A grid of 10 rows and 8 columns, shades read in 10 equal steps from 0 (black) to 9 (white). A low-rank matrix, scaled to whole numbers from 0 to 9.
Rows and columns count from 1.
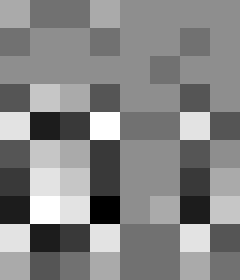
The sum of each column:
46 50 49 45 47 47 45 48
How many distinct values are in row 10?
3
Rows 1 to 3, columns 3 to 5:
4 6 5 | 5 4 5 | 5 5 5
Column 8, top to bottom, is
5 5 5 5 3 5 6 7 3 4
